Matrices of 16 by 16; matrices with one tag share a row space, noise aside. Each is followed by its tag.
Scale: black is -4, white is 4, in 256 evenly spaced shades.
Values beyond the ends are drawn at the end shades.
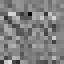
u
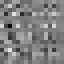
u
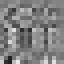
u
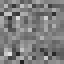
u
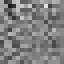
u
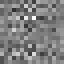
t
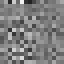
t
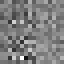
t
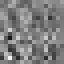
u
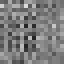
t
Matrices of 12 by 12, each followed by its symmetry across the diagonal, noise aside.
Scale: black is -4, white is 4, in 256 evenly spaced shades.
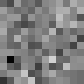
neither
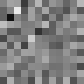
antisymmetric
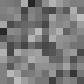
symmetric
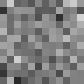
antisymmetric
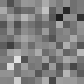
antisymmetric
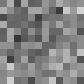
symmetric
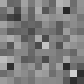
symmetric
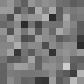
symmetric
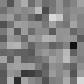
neither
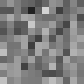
neither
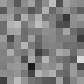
neither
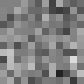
antisymmetric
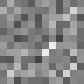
symmetric
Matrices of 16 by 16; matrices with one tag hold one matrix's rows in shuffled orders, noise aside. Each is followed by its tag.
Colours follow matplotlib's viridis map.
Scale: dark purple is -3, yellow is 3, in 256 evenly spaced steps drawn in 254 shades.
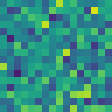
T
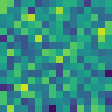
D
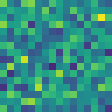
D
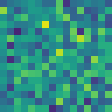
T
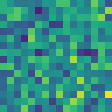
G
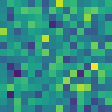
T
